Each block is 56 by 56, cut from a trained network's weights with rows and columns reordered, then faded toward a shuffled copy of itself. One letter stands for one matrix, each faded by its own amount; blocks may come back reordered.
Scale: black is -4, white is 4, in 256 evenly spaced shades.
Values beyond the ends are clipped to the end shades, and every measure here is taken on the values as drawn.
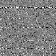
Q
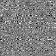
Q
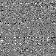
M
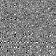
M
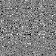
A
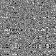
M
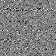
A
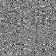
A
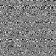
Q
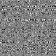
Q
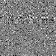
A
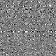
M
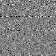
Q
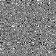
A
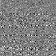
Q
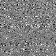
A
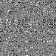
M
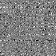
M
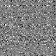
M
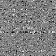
A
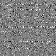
A
